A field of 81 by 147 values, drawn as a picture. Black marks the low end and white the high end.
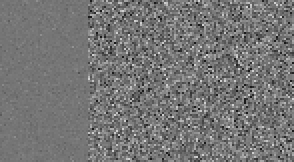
The left part is calmer, up to a seam about 30% of the way across. Neither half mirrors the other. There are no regular stripes. The texture is fine-grained noise. No overall slope runs across the table. A few values lie far out on both sides of the bulk. No row or column stands out.
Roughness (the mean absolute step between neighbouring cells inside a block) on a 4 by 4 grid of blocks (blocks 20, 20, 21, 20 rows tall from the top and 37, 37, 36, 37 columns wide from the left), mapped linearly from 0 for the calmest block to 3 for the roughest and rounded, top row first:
0233
0233
0233
0233
